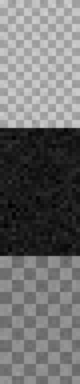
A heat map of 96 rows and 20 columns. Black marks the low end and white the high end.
It is made of 3 by 1 panels. Panel 1,1: high, checkered. Panel 2,1: very low, fine-grained, faint in contrast. Panel 3,1: middling, checkered.
